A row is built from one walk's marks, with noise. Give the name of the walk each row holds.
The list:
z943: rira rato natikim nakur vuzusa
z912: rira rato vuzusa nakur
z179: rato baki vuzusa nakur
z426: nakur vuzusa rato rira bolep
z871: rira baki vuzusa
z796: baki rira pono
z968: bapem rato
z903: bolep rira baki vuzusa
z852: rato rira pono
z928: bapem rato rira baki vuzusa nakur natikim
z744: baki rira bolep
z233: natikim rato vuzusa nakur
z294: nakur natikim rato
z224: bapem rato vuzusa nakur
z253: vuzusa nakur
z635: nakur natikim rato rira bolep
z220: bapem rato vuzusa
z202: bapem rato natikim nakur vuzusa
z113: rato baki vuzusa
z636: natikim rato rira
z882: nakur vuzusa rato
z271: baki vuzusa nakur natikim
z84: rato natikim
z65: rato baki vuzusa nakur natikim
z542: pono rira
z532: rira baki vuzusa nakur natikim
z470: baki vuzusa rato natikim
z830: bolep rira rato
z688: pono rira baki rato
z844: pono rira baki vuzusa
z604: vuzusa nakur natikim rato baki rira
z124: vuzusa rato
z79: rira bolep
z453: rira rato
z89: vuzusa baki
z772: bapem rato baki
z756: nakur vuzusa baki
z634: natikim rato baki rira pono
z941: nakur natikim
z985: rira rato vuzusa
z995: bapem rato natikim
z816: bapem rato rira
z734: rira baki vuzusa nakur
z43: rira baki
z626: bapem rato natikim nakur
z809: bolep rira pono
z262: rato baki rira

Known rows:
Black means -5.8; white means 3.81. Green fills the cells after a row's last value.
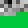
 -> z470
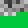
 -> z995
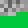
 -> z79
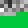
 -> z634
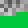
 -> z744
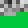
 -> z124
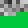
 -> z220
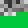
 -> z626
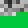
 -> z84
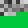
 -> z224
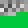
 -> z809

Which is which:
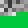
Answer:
z635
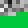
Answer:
z943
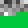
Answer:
z772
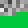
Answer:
z903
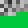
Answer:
z426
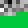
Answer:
z604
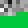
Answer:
z532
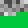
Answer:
z968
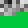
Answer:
z113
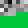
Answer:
z271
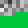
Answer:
z871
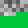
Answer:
z816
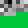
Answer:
z65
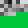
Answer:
z882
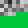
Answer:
z912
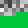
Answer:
z688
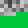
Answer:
z453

